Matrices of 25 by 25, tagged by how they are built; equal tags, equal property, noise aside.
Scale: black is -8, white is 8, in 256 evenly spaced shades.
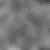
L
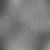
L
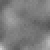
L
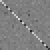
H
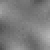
L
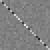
H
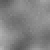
L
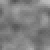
L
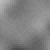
L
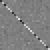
H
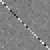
H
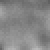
L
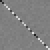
H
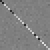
H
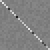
H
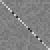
H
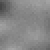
L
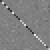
H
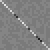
H
